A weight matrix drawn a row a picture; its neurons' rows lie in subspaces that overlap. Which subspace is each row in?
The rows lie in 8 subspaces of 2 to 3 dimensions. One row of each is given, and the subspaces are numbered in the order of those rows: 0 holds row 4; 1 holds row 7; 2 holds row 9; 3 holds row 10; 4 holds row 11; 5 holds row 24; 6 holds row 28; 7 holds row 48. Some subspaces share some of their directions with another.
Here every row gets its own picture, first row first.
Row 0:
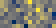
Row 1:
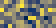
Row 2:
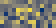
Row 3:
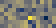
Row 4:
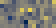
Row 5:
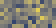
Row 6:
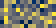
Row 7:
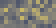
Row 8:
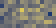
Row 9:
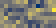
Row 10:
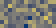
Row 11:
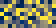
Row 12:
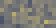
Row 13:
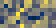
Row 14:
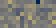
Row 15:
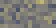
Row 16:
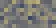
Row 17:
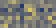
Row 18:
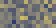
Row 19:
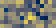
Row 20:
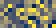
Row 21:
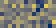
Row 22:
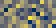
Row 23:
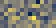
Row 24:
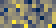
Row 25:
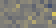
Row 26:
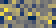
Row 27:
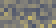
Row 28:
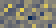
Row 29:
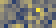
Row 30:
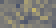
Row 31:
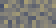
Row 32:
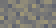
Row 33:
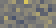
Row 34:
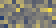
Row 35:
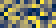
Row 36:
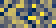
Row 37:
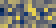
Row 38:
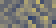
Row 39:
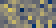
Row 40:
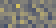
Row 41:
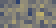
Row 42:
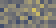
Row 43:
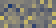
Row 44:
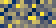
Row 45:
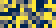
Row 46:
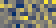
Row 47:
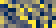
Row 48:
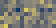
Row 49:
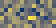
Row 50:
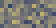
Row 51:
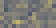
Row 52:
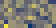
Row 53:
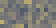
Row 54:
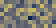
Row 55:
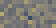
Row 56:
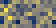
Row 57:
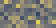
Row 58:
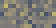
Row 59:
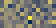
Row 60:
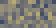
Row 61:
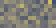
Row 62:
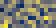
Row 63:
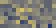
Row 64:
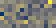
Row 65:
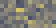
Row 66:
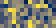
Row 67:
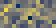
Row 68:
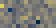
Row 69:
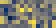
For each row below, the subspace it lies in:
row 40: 7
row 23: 2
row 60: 0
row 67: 6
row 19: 1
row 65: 2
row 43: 7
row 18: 2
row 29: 5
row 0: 5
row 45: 6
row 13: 6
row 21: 6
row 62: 7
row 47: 4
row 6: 5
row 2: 0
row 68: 2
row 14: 7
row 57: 6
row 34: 7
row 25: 6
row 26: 4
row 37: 7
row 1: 7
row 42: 1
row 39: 4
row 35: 2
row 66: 2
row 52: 3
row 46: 2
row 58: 5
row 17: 7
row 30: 1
